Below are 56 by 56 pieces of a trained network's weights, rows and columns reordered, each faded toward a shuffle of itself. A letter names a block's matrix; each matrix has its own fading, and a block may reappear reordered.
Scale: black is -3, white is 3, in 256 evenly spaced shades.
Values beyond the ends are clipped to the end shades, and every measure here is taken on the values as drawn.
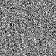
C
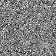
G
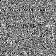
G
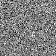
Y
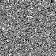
Y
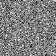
Y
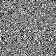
G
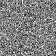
Y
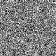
C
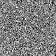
Y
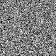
Y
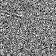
Y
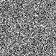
Y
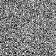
C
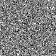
G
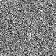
C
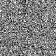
C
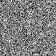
Y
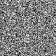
C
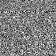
G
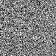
Y
